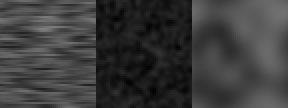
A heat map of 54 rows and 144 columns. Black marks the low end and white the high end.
The table splits into one row of 3 panels. Panel 1,1: low, streaked across. Panel 1,2: very low, blotchy, faint in contrast. Panel 1,3: low, smooth.
